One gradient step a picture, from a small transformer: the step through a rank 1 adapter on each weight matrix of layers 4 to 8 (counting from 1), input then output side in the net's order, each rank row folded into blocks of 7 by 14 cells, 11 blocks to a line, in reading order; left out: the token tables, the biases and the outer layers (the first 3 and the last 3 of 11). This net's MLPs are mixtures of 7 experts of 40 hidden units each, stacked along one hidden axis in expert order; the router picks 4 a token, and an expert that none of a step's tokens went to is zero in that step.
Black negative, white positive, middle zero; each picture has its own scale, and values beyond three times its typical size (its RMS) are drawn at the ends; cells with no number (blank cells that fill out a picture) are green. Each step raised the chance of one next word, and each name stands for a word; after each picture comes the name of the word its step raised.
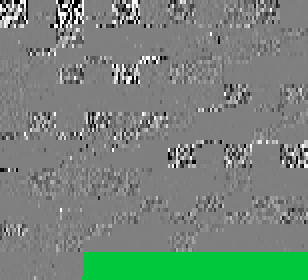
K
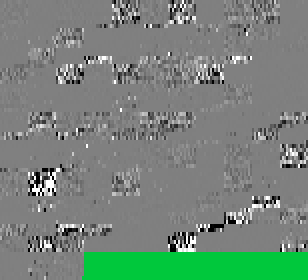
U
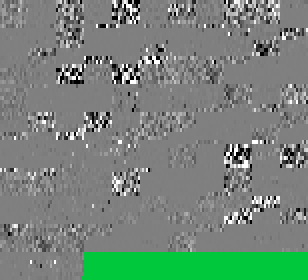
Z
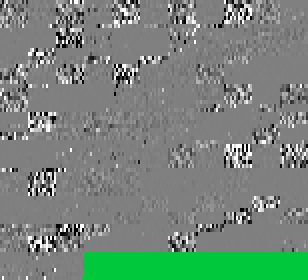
U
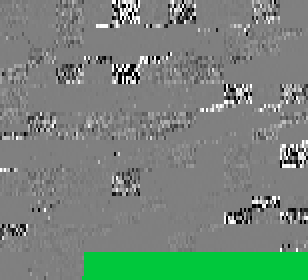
Z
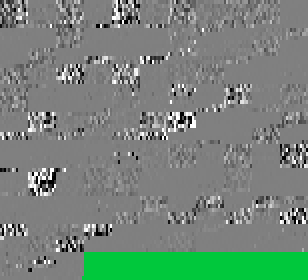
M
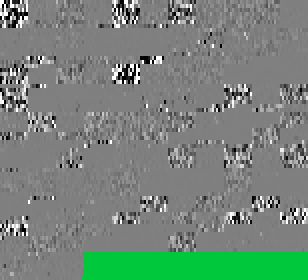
K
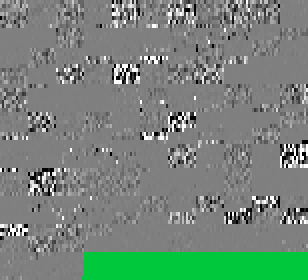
Z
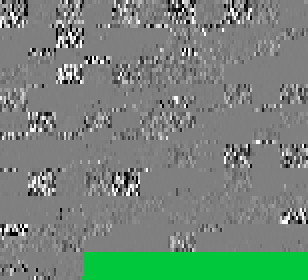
M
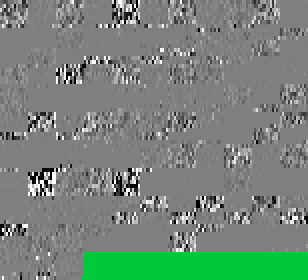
U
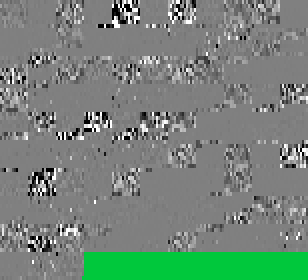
U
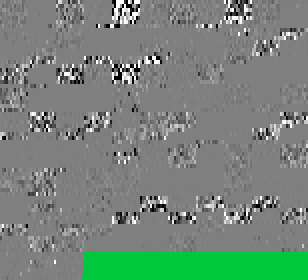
K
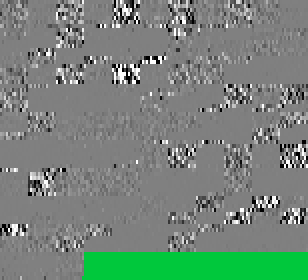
Z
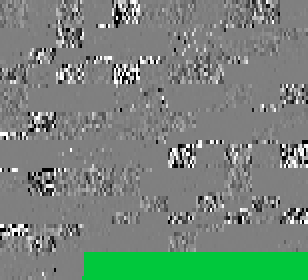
Z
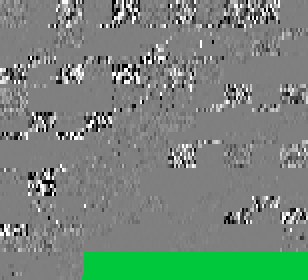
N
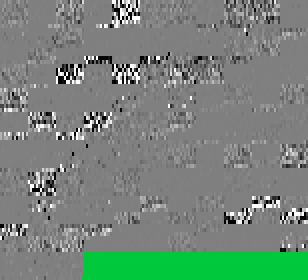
N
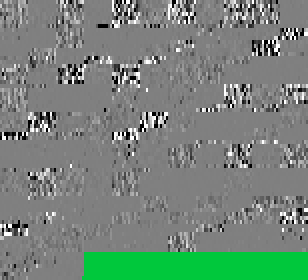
M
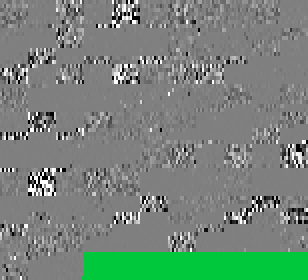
U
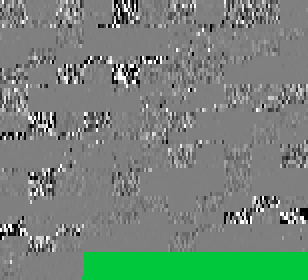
M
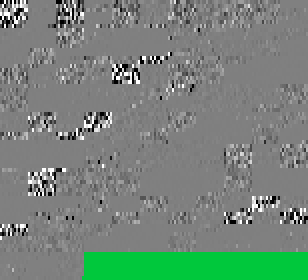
N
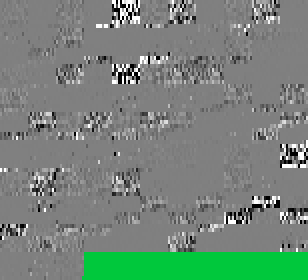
Z
